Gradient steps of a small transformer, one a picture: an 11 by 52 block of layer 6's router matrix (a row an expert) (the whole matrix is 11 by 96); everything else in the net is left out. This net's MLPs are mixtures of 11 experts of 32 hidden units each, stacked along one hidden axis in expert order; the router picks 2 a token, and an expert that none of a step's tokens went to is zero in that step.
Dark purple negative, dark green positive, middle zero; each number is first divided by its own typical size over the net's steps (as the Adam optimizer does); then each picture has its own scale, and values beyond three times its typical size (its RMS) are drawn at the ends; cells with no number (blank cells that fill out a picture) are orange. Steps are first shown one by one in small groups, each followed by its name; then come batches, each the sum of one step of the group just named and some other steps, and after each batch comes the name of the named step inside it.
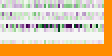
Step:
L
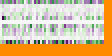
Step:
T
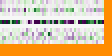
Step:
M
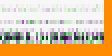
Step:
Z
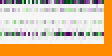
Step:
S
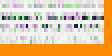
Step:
L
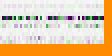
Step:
M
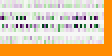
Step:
L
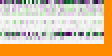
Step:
S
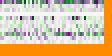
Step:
S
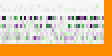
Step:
Z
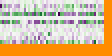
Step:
M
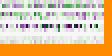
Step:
L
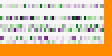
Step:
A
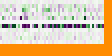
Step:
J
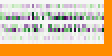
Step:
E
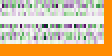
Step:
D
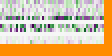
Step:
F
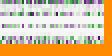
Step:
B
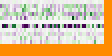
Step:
J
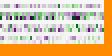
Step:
A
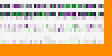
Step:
E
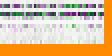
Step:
F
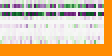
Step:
B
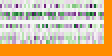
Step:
D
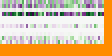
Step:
B
